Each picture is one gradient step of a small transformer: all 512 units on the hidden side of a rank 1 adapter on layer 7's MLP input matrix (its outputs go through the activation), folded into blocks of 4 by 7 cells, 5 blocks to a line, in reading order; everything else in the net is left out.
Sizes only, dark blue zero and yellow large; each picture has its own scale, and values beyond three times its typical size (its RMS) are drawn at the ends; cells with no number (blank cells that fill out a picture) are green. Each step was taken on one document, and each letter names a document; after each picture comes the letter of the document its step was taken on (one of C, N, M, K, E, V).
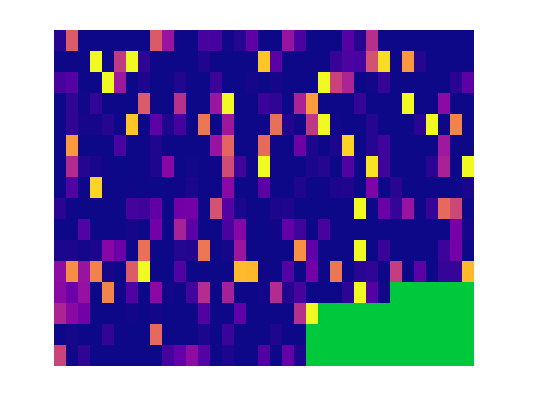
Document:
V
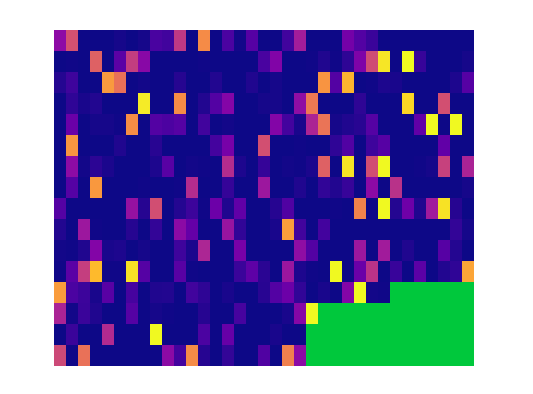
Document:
V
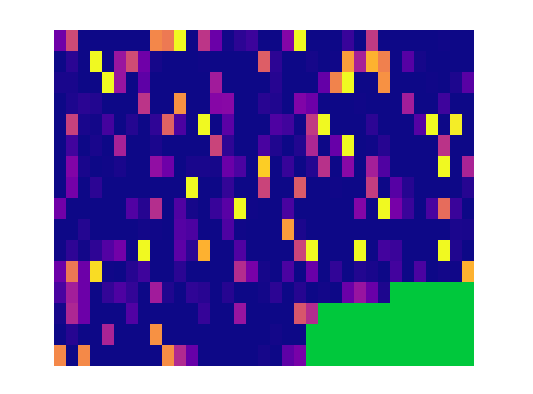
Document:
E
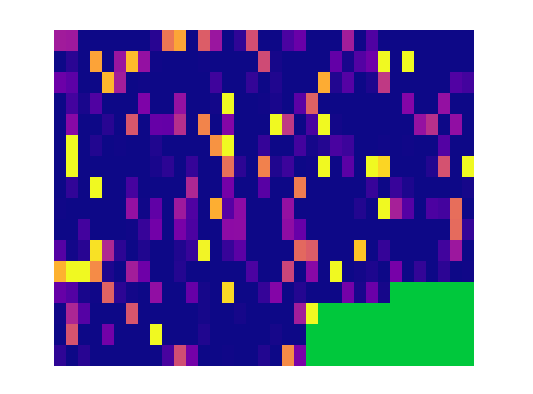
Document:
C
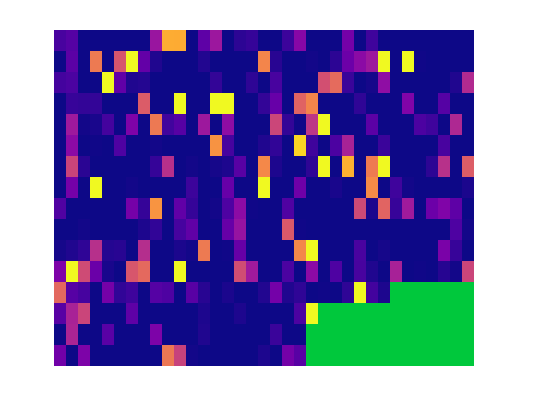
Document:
E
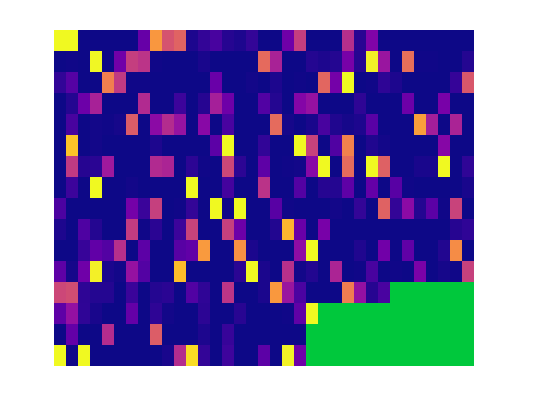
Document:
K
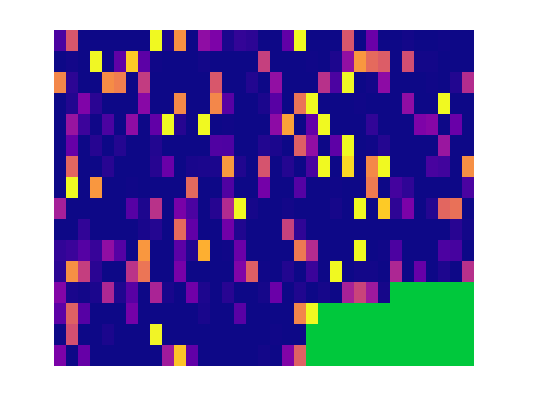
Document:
E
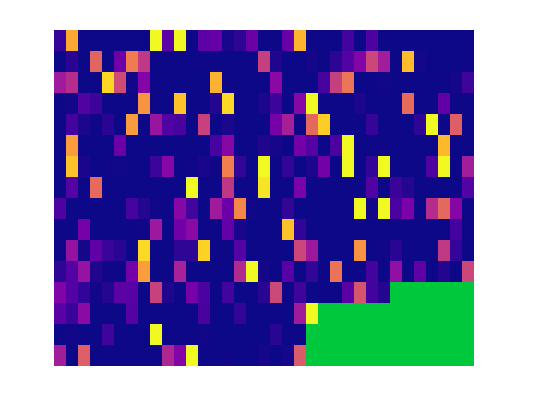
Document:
E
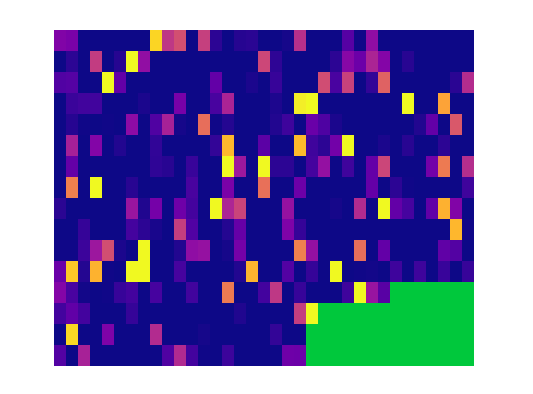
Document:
C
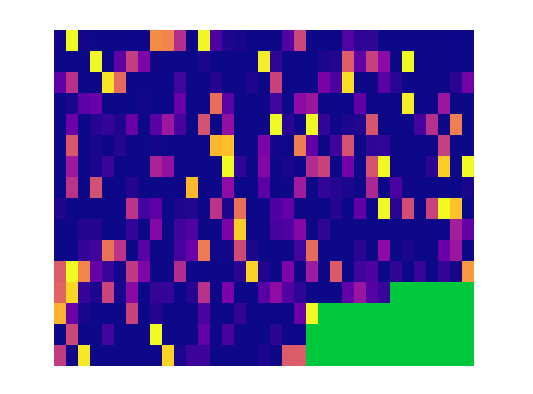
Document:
K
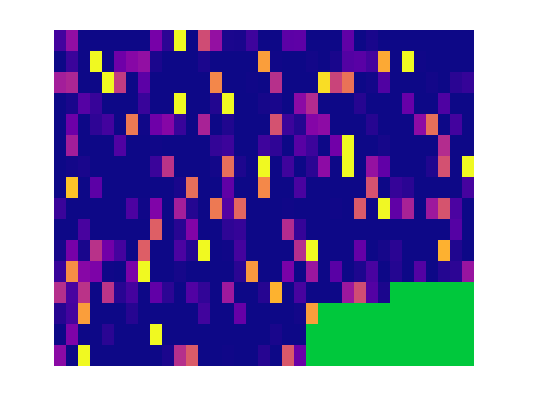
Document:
E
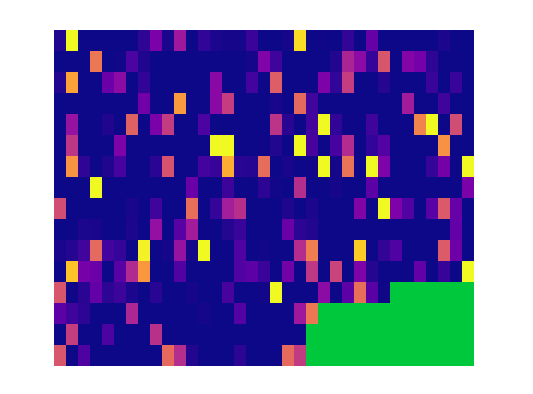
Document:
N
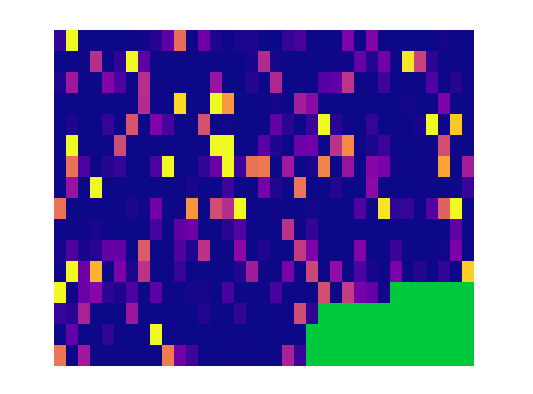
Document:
N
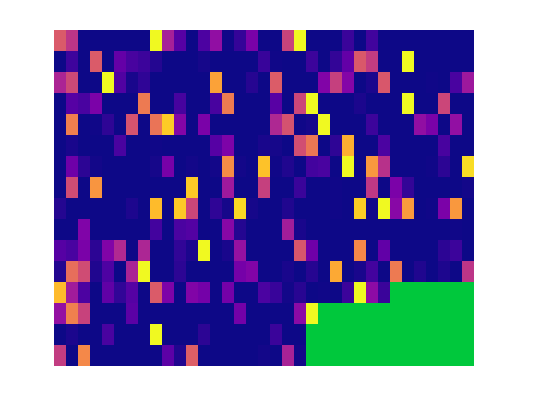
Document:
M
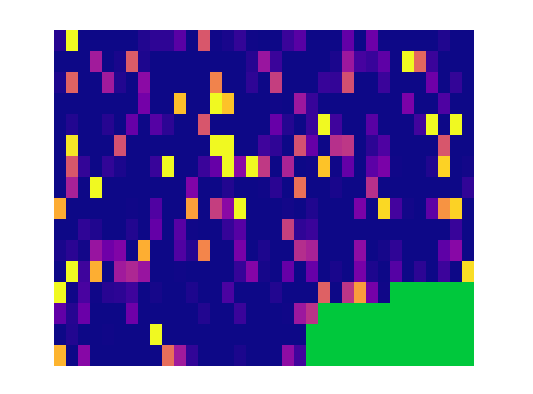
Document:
N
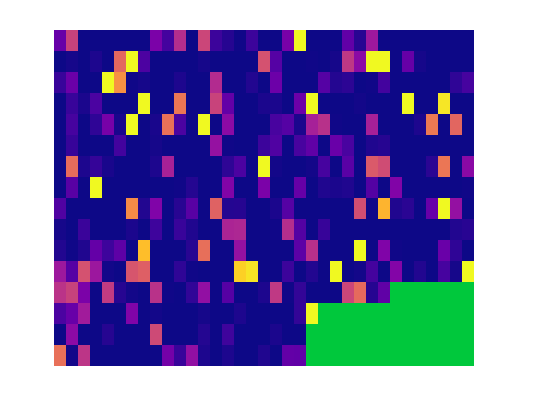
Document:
V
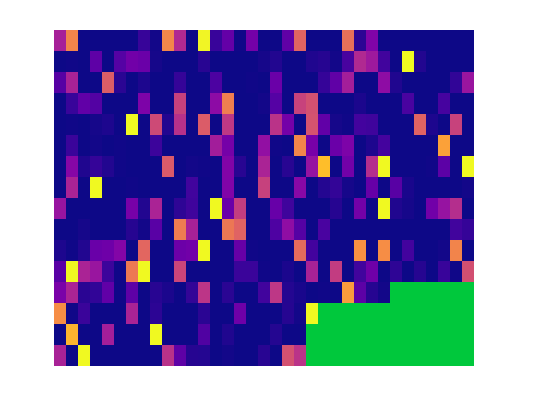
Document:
K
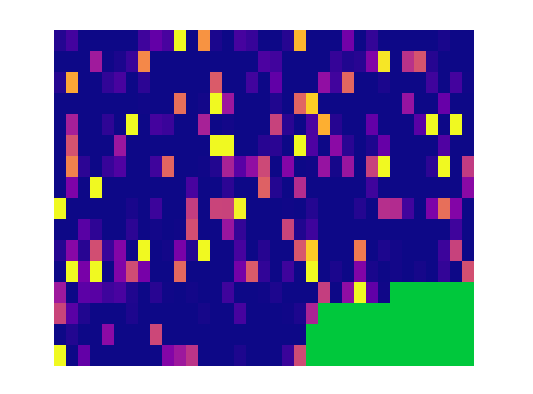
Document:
N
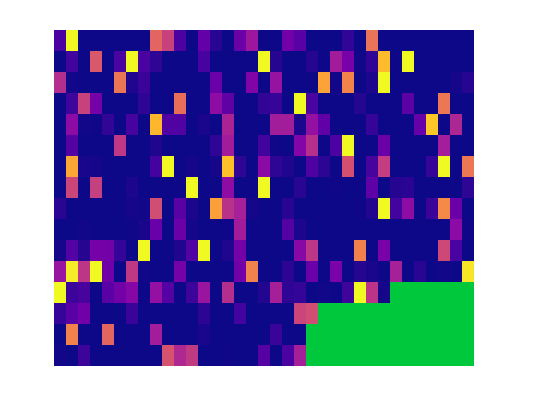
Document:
M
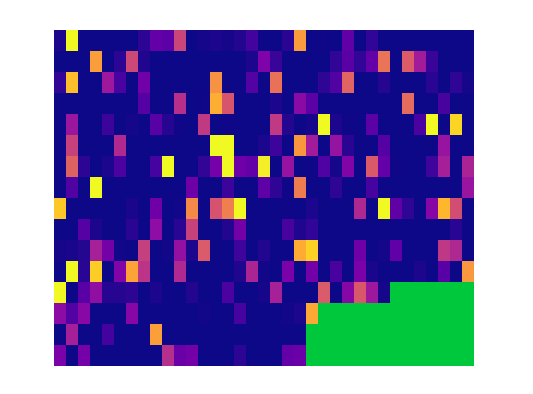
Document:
N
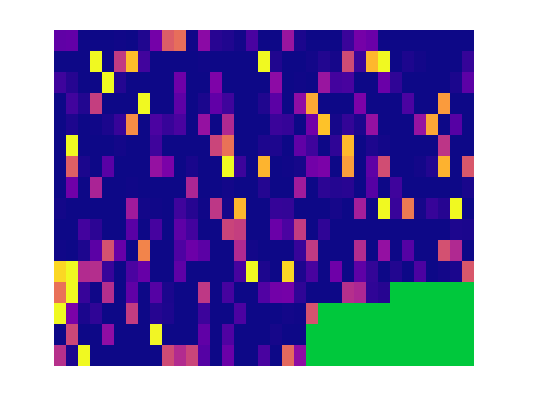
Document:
K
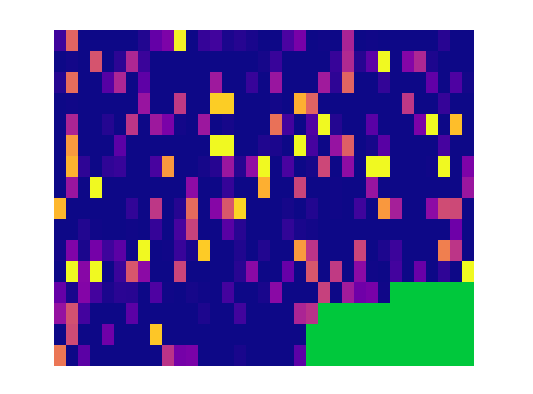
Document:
N
